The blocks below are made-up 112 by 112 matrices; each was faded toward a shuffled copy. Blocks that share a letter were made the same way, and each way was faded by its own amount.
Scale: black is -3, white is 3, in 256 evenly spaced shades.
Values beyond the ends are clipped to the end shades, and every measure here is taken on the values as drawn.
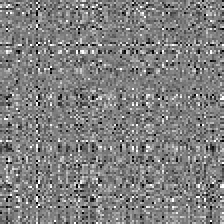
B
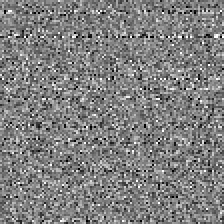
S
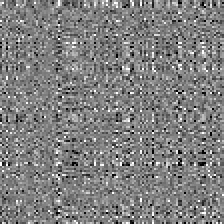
B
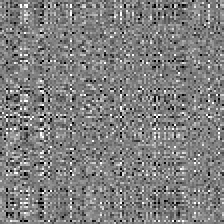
B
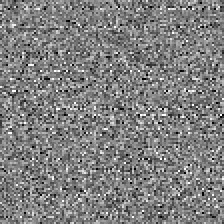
S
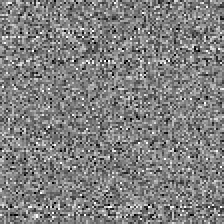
S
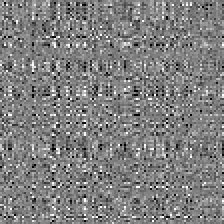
B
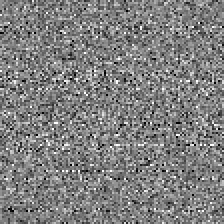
S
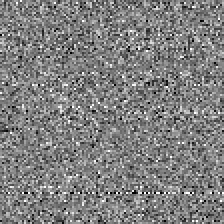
S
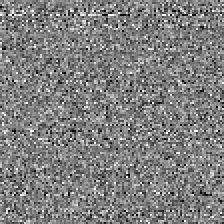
S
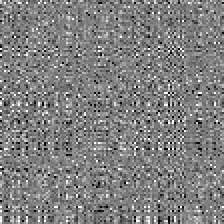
B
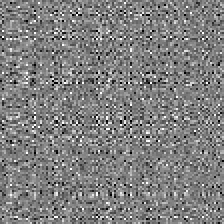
B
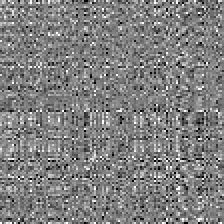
B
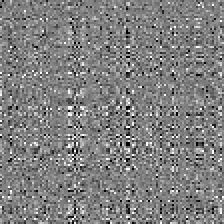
B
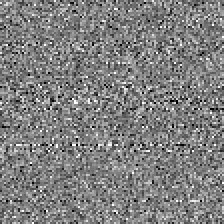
S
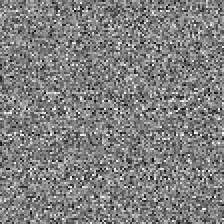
S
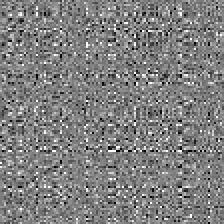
B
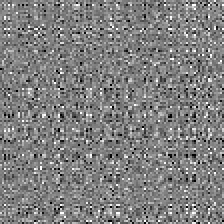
B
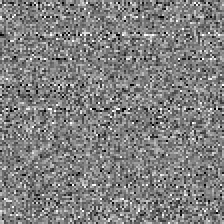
S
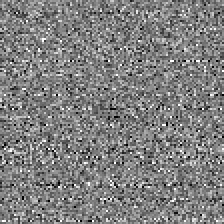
S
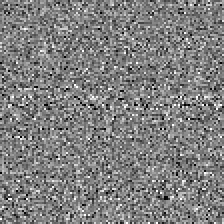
S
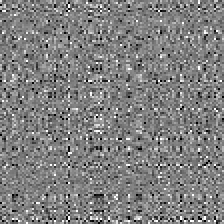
B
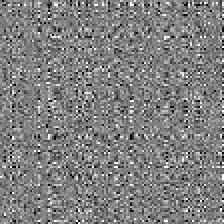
B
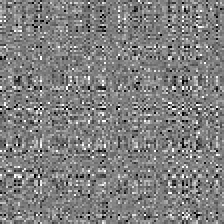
B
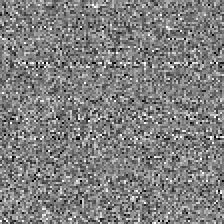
S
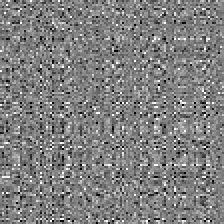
B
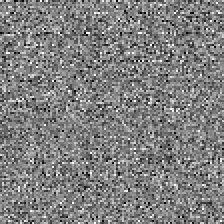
S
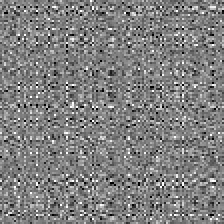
B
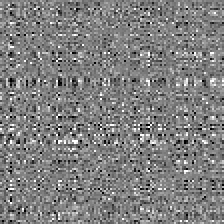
B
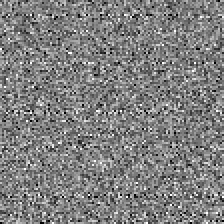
S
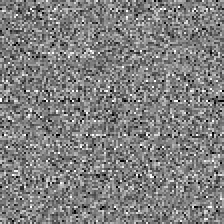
S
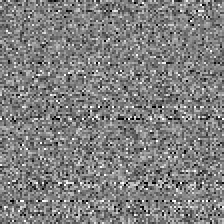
S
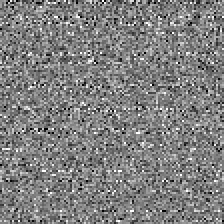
S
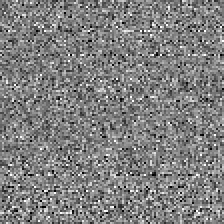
S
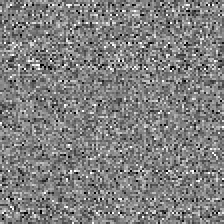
S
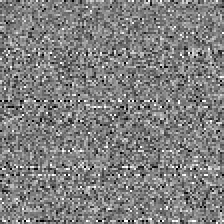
S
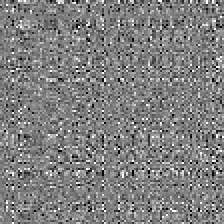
B
